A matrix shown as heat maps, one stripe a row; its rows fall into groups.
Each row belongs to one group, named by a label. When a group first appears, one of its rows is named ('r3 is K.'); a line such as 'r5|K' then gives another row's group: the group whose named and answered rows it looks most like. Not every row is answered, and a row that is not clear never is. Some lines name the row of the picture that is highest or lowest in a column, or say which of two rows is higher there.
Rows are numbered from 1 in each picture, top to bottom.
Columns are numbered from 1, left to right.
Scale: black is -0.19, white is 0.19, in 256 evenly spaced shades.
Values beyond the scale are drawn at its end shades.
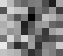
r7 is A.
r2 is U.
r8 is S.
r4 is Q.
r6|U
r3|S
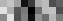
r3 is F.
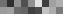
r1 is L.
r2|S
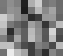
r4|A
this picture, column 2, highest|8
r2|Q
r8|U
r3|S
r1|Q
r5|L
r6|L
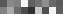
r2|F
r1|U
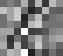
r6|L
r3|Q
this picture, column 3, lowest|5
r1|F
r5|U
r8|U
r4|Q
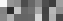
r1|A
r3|F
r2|L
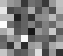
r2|A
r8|F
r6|U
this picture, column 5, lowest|5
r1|A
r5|F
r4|A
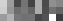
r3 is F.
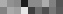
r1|Q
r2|U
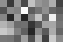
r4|S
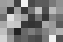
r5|A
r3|U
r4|S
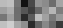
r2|S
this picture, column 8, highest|2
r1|Q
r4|S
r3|Q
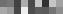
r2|U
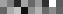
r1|F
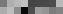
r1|U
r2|Q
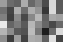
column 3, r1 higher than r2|No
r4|A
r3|L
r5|A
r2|L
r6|L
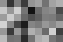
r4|A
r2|S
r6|Q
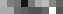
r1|Q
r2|F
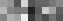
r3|U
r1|U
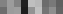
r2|Q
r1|Q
